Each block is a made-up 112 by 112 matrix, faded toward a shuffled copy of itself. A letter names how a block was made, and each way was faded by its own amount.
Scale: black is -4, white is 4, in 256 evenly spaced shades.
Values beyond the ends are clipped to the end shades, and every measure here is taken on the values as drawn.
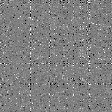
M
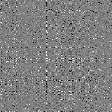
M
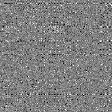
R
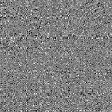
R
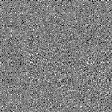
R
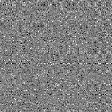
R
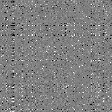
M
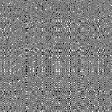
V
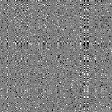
V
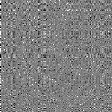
V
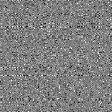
R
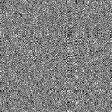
R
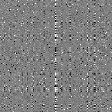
V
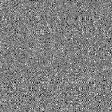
R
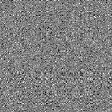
R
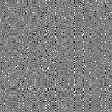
V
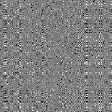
V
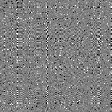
V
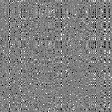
V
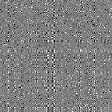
V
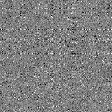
R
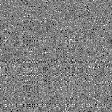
R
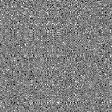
R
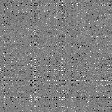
M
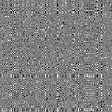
V
